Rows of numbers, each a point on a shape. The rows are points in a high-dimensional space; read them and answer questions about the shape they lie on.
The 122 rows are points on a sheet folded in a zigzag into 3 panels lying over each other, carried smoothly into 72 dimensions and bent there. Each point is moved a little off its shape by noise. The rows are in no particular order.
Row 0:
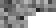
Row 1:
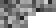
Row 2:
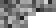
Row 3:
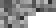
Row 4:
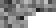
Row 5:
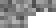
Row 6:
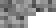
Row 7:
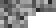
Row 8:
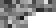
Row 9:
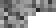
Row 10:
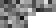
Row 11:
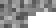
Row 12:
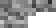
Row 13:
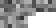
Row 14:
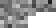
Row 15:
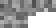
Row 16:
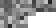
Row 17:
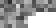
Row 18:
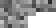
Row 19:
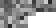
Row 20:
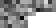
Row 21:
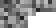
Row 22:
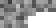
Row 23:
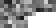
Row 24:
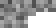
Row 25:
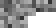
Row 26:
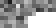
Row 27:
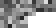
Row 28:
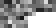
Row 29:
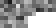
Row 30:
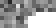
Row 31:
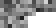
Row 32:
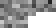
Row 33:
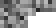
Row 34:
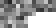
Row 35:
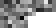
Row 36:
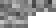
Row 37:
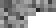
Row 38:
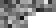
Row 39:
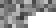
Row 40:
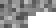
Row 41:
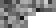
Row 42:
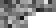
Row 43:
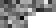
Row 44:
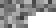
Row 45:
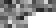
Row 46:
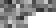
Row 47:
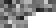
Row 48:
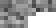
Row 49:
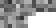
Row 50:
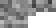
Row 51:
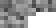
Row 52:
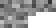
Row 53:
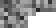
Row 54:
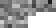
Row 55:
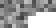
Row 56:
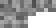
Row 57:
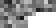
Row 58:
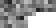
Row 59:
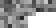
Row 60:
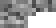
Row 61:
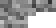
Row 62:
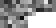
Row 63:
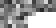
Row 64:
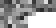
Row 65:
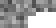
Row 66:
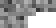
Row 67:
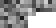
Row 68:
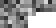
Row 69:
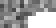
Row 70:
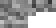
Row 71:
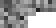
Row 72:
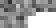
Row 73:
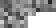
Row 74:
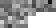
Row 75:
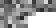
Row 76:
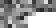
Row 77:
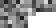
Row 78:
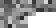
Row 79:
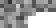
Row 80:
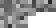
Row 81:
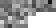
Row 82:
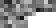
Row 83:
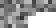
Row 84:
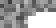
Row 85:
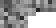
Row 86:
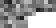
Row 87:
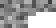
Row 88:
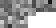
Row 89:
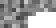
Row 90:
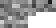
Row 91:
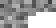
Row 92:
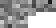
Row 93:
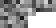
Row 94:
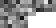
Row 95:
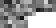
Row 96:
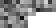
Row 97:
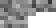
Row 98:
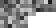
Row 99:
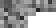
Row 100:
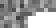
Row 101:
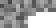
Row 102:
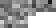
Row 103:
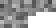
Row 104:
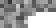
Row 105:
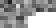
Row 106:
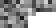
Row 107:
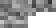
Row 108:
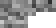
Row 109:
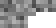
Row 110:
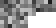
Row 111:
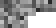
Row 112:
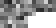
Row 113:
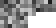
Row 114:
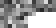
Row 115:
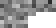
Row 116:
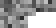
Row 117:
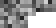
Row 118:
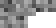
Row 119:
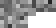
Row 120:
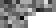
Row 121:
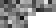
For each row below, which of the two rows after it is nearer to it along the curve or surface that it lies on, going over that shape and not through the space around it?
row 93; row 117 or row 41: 41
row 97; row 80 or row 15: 15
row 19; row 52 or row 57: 52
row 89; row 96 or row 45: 45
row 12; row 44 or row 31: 31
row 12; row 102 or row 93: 102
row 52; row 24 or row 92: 92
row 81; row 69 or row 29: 69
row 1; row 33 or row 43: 43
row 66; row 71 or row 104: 71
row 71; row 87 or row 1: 1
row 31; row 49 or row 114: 49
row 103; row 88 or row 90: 90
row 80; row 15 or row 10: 15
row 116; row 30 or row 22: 22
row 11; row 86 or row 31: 31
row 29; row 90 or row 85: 85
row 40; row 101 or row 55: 55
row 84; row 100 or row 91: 100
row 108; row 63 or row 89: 89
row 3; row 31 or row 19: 31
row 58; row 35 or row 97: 35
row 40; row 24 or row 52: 52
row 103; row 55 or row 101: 55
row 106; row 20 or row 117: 20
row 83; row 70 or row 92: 92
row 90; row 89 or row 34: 89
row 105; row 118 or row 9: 118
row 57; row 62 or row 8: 62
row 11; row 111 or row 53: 111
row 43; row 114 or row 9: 9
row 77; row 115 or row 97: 97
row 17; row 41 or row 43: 43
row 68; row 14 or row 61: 61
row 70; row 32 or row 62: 32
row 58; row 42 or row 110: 42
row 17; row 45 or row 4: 45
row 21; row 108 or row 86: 86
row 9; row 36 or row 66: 66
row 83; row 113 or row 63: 63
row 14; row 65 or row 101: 101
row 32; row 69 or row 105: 69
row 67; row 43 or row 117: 43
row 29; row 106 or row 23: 23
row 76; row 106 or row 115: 115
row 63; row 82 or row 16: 16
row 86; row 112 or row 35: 35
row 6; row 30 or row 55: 30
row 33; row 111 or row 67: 67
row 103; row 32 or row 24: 32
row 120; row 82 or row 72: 82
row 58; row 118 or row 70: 118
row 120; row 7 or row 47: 47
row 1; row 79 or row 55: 79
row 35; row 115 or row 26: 26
